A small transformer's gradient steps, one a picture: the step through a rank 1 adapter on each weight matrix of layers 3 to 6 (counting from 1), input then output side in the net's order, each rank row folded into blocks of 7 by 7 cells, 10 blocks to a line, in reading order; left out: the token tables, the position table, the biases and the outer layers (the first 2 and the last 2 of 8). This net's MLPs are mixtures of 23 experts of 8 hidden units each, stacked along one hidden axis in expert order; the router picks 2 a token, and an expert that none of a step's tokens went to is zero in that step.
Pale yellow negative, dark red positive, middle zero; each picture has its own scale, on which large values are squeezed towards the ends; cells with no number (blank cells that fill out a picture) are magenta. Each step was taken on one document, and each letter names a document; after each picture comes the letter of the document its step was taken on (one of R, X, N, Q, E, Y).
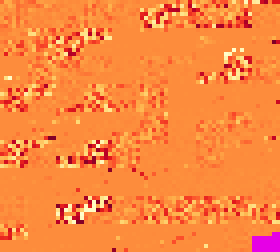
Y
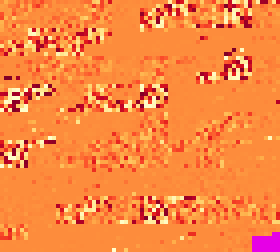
Y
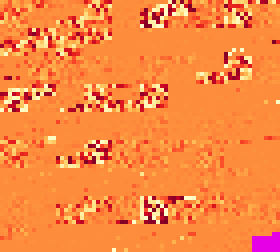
Y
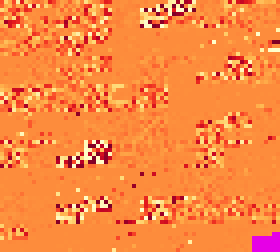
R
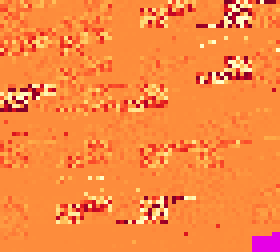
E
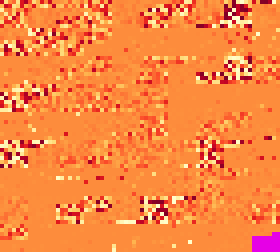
R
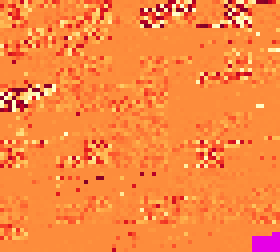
R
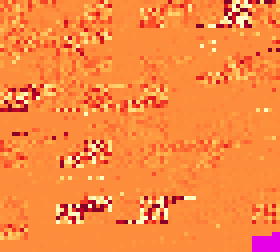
E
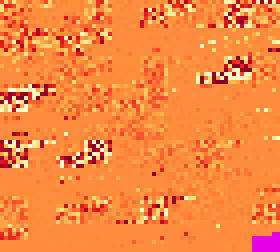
E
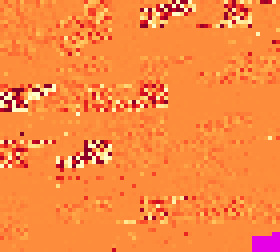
R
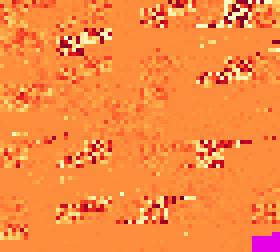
E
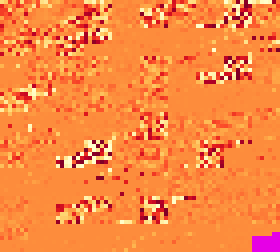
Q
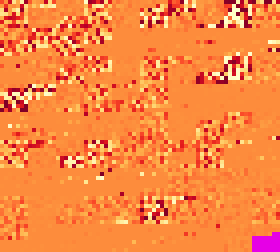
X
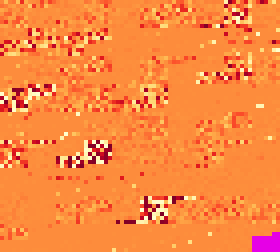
R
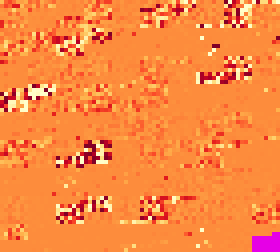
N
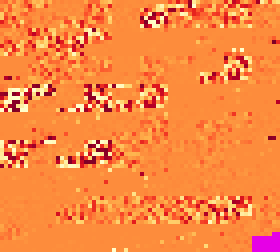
Y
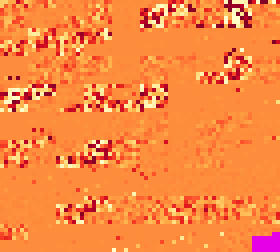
Y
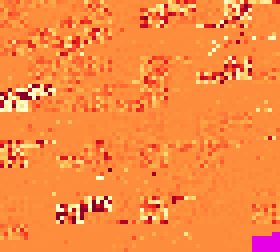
Q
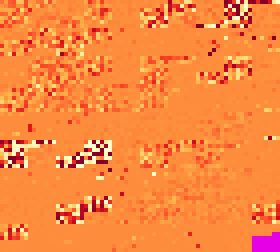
Q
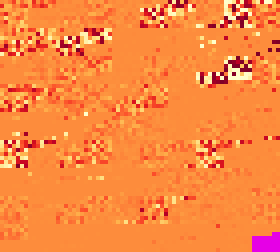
E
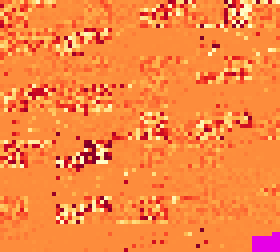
N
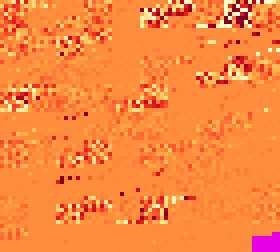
E
